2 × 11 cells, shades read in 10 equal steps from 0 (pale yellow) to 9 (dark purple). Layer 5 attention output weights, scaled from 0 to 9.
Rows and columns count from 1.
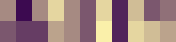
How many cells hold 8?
2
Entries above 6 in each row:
2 3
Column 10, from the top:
6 2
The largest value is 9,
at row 1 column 2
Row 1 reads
4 9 4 1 4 6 1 8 2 6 5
